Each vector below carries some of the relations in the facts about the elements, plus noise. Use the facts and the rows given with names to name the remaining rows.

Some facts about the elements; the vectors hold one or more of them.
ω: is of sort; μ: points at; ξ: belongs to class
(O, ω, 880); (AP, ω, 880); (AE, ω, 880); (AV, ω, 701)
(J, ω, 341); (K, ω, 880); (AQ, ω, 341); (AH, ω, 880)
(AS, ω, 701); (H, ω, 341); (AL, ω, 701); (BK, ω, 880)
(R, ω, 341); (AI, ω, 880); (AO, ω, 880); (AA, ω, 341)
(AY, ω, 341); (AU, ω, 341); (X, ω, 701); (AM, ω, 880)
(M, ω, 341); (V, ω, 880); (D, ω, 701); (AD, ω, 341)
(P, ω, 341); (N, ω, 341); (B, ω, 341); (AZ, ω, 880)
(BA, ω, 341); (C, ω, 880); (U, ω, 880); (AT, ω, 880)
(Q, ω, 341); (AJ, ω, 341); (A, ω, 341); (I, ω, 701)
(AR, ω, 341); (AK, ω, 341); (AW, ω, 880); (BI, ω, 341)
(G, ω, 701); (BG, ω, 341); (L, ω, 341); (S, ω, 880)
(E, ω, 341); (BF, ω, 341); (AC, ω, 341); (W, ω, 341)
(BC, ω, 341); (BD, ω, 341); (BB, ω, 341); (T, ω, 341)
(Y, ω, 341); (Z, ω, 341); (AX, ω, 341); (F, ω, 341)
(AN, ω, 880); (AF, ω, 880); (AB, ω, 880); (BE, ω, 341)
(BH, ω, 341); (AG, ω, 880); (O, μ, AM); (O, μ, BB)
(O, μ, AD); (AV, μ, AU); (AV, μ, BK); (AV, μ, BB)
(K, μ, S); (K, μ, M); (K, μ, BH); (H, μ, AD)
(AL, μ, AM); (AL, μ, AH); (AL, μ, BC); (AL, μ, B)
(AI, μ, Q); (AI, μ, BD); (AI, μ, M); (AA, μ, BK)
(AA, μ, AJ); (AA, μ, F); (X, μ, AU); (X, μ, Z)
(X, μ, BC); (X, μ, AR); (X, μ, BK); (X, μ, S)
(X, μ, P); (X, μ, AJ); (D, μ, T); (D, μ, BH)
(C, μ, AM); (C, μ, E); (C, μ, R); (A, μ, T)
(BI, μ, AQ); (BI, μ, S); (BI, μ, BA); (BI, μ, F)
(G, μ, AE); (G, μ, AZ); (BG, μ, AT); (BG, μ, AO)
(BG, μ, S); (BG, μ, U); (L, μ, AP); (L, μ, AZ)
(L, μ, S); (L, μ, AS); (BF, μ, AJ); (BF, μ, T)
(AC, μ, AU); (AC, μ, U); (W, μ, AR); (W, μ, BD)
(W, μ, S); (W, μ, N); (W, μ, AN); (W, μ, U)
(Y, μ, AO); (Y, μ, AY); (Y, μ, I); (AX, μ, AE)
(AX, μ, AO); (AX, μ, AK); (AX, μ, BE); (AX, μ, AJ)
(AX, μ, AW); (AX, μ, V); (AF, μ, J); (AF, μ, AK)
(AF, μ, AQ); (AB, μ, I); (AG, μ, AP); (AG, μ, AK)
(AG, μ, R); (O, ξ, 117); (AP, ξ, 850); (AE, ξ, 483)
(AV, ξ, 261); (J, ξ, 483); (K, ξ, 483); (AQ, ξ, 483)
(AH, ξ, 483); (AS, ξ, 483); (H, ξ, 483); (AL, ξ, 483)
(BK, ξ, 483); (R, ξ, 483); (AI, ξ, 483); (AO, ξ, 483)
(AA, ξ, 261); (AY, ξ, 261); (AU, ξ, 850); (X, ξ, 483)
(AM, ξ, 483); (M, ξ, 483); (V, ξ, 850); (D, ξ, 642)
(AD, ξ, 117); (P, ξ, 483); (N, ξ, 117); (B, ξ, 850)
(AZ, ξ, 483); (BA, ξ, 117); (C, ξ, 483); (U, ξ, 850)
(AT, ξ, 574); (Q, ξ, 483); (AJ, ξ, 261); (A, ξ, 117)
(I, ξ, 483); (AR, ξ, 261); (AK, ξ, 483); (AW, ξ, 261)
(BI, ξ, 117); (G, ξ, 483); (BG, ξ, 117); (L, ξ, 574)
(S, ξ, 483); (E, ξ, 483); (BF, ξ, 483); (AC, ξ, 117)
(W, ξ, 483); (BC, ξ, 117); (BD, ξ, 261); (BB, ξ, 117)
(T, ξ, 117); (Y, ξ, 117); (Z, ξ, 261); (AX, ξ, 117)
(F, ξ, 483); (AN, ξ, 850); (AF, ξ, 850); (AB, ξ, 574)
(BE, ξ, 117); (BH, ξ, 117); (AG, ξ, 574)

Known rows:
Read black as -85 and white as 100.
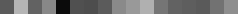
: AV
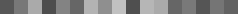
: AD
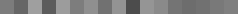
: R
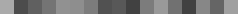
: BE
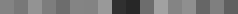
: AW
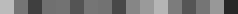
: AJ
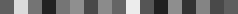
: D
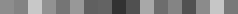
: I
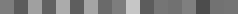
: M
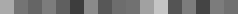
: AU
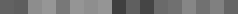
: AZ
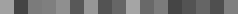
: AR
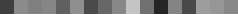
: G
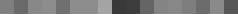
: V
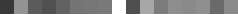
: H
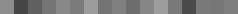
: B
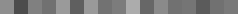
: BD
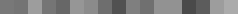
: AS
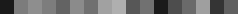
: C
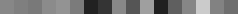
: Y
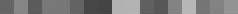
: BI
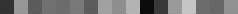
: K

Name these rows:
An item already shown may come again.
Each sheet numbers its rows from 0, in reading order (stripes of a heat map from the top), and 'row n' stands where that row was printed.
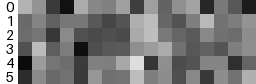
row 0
T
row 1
BI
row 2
AC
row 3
AV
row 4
O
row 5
AL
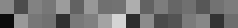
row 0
BD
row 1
O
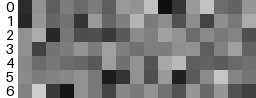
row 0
K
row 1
AL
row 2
AA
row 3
J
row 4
BB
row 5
Y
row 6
A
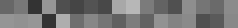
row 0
AC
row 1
BH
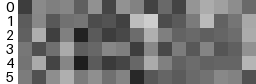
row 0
AF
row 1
W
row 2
X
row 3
U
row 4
X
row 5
AO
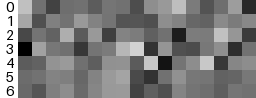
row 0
AJ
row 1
AY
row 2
AB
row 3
O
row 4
S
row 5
AH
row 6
AN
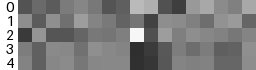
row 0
L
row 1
AK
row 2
H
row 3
AT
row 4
AT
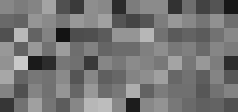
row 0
BK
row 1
AP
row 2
AV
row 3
AQ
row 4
BF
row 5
F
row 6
BD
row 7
AM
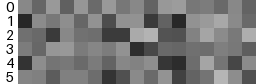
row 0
E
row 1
AG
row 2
BG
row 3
AE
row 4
AI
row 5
AX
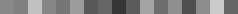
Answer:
I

